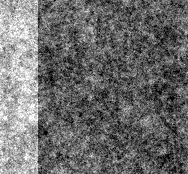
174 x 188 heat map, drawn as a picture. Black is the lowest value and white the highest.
The field is mottled with small blotches. Overall the values sit about 40% of the way up the scale. A vertical seam about 20% of the way across splits the table, and the left part is higher.
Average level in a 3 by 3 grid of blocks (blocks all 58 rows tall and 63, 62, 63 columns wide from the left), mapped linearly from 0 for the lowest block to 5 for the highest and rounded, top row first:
5 1 0
5 0 0
5 1 0
